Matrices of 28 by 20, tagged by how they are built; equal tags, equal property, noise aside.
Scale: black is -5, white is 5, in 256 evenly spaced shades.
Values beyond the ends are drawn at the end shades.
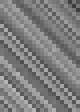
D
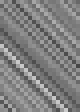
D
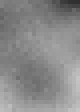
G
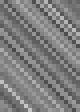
D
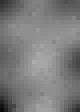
G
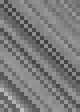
D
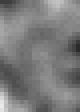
G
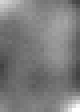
G
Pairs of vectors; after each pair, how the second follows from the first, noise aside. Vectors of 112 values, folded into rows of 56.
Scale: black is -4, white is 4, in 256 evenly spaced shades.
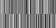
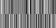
copied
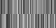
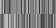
shuffled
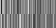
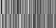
copied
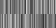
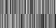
copied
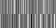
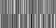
copied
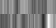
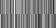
shuffled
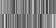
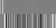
partly zeroed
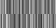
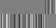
partly zeroed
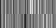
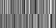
shuffled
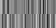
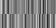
copied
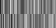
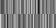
shuffled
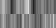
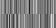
shuffled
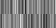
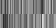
shuffled
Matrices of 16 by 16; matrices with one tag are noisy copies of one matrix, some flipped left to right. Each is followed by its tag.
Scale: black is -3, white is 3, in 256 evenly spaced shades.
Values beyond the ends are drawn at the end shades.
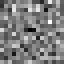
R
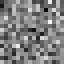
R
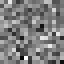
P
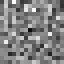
R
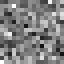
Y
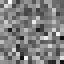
P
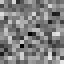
Y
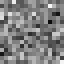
Y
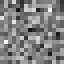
R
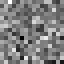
P
